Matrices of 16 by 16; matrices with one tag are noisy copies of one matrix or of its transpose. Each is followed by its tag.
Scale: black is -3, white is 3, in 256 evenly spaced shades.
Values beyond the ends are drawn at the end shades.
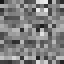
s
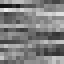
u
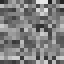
s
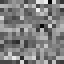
s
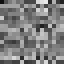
s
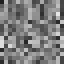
s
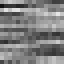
u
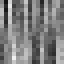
u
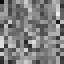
s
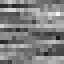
u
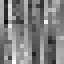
u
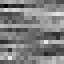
u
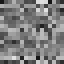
s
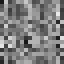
s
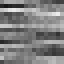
u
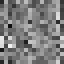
s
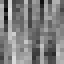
u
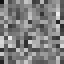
s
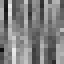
u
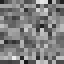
s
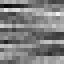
u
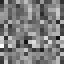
s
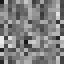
s
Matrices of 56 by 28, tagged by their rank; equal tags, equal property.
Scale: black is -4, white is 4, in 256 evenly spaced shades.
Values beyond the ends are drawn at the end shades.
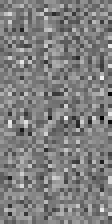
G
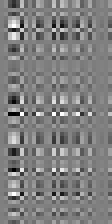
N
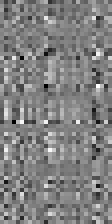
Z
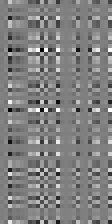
N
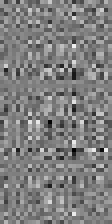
Z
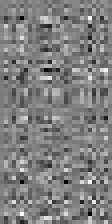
Z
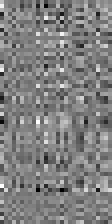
Z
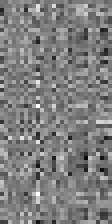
G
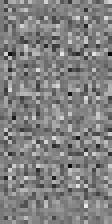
G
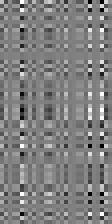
N
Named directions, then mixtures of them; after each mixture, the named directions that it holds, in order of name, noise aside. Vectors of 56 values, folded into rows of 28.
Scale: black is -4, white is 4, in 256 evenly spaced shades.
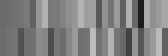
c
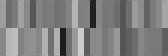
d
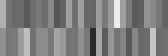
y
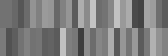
c, d, y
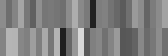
d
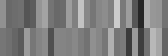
c, y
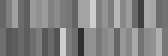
c, d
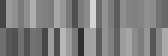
d, y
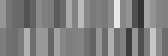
c, y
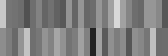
y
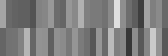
c, y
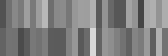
c, y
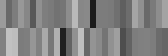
d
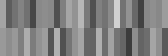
c, d, y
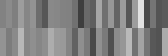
c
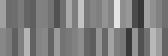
c, y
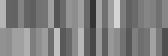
d, y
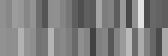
c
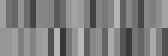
c, d, y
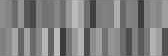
c, d, y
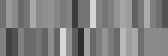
d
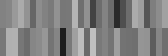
d, y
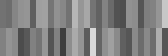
c, d, y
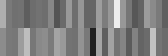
y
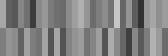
c, d, y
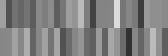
c, d, y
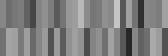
c, d, y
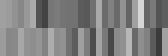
c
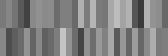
c, d, y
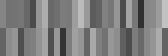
c, d
